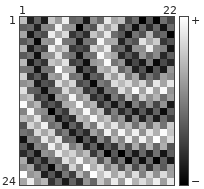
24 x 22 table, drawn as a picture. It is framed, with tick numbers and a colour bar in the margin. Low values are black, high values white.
The ninth with the lowest average is the top right. The ninth with the highest average is the bottom right. Rings spread out from the top right. There is no overall slope.
